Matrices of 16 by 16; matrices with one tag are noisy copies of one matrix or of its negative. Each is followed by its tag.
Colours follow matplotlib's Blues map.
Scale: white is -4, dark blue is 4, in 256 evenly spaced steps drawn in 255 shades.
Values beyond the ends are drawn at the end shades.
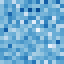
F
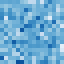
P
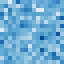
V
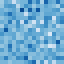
F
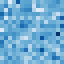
V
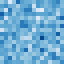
V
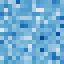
V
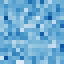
P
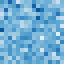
V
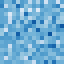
F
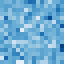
P
